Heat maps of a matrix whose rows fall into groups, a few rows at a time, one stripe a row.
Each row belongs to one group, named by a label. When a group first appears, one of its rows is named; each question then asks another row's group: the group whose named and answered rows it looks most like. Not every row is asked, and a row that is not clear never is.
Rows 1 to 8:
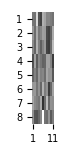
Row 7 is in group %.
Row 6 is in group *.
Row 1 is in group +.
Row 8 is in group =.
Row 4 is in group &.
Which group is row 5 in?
&
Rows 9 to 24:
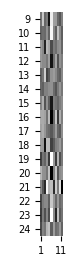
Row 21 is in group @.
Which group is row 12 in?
%
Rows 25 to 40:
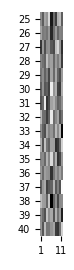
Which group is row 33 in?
@
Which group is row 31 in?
+
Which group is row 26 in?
%
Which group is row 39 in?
@
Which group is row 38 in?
%
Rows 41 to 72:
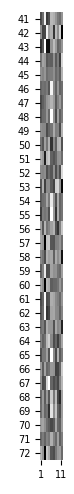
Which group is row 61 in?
+
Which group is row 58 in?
@
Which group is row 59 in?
+
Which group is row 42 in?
@
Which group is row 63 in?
@
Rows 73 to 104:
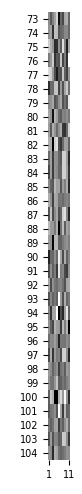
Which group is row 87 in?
&
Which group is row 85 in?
@
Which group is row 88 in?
%
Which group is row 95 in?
@
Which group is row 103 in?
&
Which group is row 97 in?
&
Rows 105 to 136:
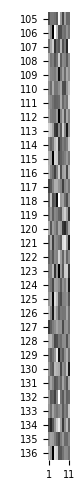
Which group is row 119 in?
&
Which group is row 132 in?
=
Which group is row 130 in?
@
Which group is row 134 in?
=
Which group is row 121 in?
&
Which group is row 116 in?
=
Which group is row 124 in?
@
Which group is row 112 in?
%
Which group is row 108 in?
=
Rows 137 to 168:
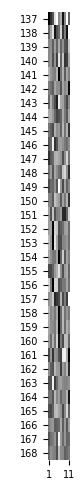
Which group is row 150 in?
@
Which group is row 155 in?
=
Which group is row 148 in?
&
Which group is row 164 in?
@
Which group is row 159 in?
%
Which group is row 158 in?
%
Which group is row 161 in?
&
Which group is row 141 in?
%
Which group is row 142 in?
@
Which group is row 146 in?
+
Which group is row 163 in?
+
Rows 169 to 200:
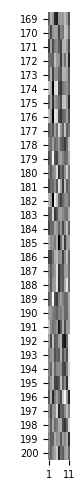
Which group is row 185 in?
%
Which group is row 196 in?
&
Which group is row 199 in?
@
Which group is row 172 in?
@
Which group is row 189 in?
+
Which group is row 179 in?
+
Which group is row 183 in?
+
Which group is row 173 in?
&
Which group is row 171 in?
&
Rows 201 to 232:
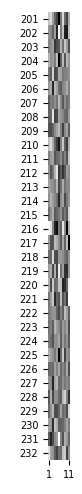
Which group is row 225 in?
%
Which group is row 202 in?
*
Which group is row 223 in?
@
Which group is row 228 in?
&
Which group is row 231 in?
=
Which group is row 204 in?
%
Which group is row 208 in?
+
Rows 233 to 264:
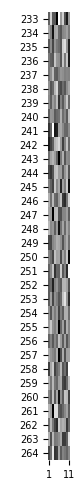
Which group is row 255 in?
%
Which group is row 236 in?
@
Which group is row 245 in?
@
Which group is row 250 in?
@
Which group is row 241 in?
+
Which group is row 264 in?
+
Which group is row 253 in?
&
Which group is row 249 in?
=
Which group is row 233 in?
*
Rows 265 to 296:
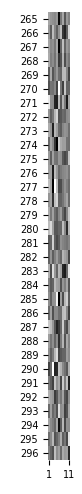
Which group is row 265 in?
%
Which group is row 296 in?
@
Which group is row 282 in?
&
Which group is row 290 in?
+
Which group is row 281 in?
+
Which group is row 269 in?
&
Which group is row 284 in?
@
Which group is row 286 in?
&
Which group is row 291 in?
@
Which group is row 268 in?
%
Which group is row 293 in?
*
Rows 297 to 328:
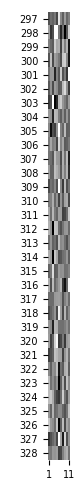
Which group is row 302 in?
&
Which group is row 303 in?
+
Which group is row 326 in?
%
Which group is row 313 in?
*
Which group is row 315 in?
+
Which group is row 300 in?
&
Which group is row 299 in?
@
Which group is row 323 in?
%
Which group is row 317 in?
=
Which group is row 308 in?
@
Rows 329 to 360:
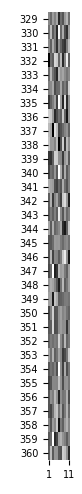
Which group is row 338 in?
%
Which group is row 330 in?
*
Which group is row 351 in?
+
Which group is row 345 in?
=
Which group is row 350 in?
+
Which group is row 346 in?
&
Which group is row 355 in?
=
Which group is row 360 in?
&
